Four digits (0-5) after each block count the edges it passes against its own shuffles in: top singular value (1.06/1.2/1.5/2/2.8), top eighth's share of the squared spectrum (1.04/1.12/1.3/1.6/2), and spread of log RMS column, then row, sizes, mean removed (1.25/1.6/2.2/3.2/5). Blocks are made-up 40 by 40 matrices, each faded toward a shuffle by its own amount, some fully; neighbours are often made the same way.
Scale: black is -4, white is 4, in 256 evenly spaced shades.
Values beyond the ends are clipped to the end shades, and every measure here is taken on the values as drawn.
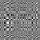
4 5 3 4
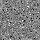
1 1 0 0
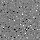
1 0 0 0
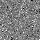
1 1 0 0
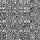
4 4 2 1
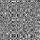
4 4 2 2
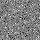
0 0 0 0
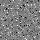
0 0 0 0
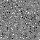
1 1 0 0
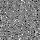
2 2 0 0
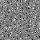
3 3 1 0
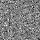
2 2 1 0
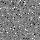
1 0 0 0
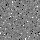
0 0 0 0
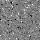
0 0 0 0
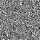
2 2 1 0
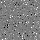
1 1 0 0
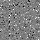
2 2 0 0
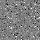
1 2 1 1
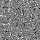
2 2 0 0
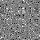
3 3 1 1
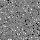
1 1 0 0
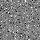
0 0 0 0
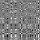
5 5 3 3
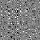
4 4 2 1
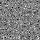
2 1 0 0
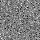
0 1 0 0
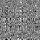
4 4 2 2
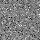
1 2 0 1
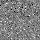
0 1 0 0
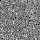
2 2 0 0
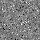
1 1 0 0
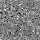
2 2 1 1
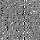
3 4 2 1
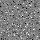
0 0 0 0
